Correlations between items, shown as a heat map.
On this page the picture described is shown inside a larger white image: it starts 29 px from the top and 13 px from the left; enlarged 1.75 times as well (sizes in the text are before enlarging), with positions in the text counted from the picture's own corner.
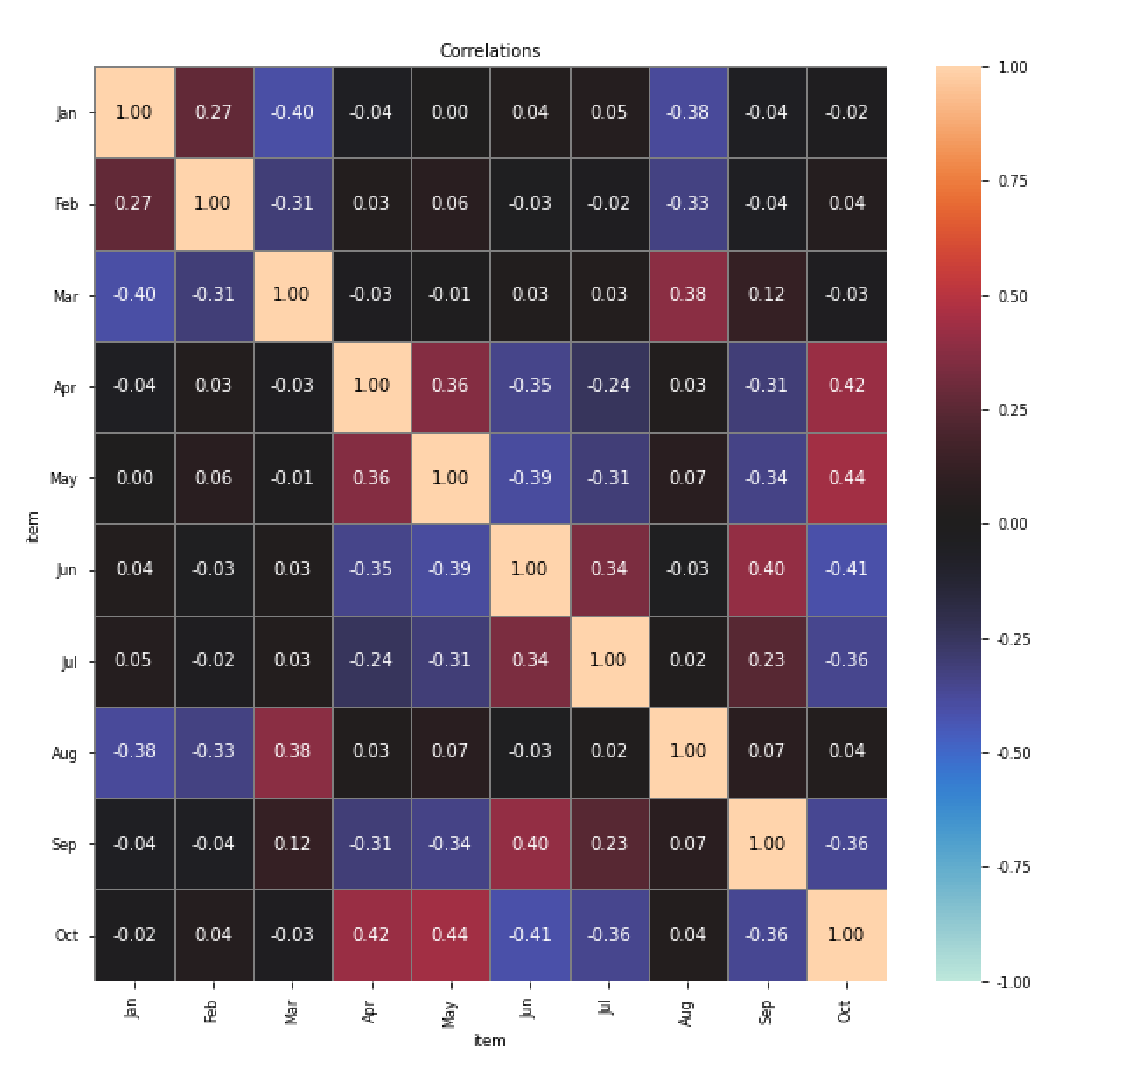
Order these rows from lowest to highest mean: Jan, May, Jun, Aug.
Jan, Jun, Aug, May
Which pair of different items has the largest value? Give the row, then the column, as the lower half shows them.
Oct, May
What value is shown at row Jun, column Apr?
-0.35
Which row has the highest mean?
May
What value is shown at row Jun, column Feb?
-0.03
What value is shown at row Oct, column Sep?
-0.36
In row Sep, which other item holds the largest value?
Jun
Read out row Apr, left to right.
-0.04 0.03 -0.03 1.00 0.36 -0.35 -0.24 0.03 -0.31 0.42
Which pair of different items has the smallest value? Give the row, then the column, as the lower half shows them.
Oct, Jun
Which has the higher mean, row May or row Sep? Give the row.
May
